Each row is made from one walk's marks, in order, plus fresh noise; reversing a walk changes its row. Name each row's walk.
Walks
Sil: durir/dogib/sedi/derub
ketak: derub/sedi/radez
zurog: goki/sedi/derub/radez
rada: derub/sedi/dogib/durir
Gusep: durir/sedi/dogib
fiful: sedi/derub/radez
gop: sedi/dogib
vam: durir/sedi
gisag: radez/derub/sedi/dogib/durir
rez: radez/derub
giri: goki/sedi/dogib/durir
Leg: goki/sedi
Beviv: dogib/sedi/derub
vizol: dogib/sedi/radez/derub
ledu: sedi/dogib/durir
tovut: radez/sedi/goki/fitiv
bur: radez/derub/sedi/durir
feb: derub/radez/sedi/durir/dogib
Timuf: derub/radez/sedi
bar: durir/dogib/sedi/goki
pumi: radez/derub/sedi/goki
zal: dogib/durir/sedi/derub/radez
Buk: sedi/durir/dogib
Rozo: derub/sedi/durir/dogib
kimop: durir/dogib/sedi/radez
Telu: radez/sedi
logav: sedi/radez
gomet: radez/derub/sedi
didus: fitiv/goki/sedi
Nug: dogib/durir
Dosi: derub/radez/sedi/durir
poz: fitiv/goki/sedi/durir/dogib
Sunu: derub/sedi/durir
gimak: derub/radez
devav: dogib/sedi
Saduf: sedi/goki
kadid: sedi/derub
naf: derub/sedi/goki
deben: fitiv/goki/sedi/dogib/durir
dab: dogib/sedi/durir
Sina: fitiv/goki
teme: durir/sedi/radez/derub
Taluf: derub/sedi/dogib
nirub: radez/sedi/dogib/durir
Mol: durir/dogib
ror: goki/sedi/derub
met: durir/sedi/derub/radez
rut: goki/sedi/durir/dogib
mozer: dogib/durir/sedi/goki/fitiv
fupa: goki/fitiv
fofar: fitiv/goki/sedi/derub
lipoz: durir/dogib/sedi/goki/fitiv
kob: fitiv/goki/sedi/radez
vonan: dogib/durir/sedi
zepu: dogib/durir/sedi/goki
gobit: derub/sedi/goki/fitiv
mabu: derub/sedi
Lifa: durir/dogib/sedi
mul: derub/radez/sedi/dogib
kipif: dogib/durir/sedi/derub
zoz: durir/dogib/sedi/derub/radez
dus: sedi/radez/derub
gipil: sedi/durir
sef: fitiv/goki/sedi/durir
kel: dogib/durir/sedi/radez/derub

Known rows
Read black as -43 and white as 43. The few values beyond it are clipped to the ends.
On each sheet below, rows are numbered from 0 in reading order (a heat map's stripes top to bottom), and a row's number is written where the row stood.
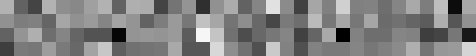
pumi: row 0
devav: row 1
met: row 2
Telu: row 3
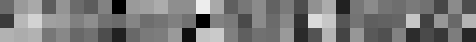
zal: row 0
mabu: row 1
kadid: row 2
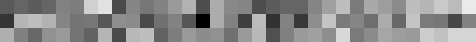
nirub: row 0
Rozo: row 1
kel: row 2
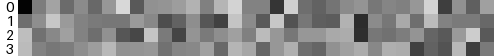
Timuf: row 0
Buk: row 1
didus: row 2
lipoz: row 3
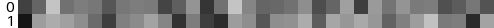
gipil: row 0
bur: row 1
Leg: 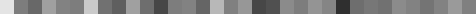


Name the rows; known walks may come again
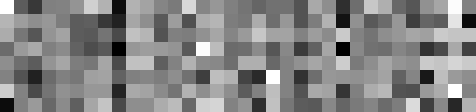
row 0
zepu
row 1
fofar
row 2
teme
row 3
met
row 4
kel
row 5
tovut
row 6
mozer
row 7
Timuf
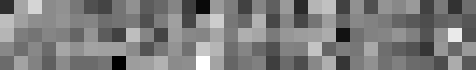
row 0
Sunu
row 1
Sil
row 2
didus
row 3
devav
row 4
zal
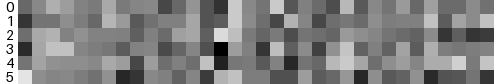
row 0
Buk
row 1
Telu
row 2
zoz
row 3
Rozo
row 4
rada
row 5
ror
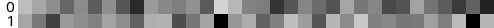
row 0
zurog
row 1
pumi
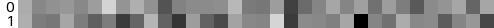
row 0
Lifa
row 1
poz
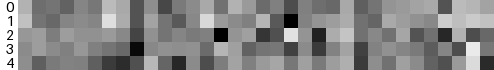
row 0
gop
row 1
giri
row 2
gobit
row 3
kipif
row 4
sef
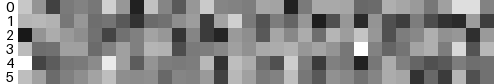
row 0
deben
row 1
kadid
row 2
bur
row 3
dus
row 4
Saduf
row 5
lipoz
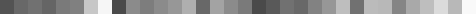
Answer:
nirub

